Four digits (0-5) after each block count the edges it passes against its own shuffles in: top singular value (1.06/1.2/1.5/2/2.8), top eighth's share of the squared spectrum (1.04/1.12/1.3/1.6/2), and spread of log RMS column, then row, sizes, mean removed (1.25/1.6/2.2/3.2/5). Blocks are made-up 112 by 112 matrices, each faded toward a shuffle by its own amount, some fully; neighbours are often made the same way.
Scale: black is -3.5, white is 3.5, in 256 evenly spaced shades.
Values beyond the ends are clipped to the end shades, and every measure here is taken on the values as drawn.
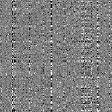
5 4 4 2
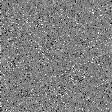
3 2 1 0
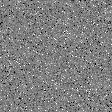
1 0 0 0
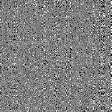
4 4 3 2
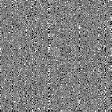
4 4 3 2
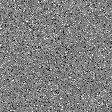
0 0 0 0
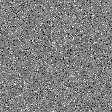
1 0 0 0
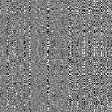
5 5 4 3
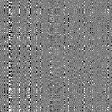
5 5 4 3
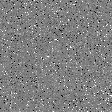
2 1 0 0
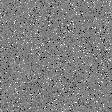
2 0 0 0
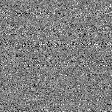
1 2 0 3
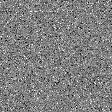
0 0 0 1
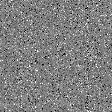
1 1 2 0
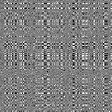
5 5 4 4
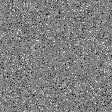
2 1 0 0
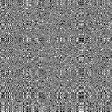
5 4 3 3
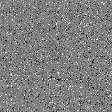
3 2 1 0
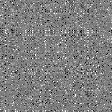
4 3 2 2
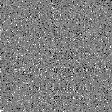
4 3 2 1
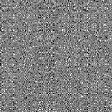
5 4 3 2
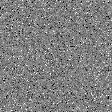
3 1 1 0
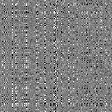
5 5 4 3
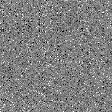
3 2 2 1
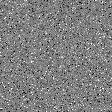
0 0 0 0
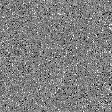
3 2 1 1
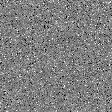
2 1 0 0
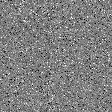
0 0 0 0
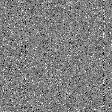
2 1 2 0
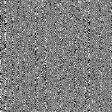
2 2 4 0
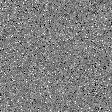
0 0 0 0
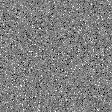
0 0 1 0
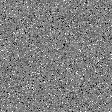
0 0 0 0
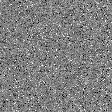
0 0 1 0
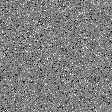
0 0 0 0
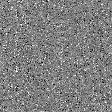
0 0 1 0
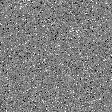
0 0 0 0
